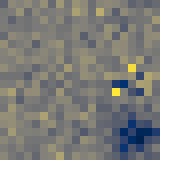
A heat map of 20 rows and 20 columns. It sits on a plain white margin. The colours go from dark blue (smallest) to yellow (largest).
In the middle right lies a patch that is rougher than the rest. The ninth with the lowest average is the bottom right. Neither half mirrors the other. A single dip lies in the bottom right. Values change most from cell to cell in the middle right.
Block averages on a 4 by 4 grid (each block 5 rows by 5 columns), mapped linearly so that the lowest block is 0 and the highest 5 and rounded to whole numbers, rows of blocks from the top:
4544
4555
5443
4430
